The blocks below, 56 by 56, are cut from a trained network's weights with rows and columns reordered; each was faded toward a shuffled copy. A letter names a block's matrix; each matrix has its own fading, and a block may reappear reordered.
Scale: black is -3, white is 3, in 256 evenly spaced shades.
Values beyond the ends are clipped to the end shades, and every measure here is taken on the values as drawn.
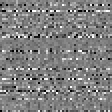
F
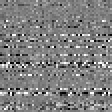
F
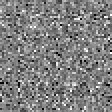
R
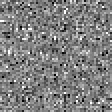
R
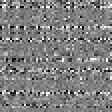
F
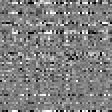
F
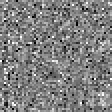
R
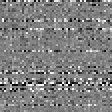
F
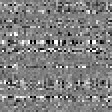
F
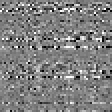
F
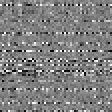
F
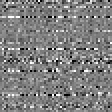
F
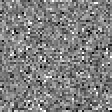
R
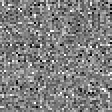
R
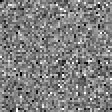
R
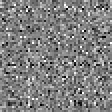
R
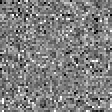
R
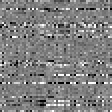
F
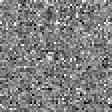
R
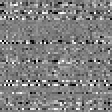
F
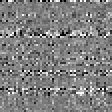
F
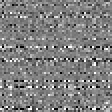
F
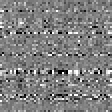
F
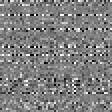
F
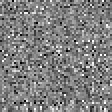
R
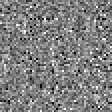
R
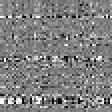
F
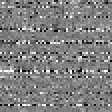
F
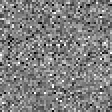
R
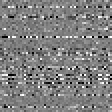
F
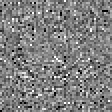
R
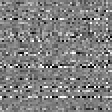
F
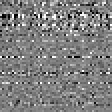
F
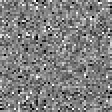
R
